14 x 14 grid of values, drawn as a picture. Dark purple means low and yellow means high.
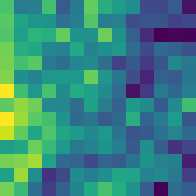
Ninth with the highest average: middle left. Slope: up to the left. Ninth with the lowest average: top right.
